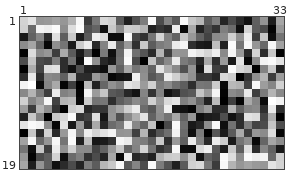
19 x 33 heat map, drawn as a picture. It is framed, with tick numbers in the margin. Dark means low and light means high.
Odd rows or columns: none. Grain: fine. Stripes: none. Slope: none. Symmetry: a half turn. Average level on the scale: 50%.
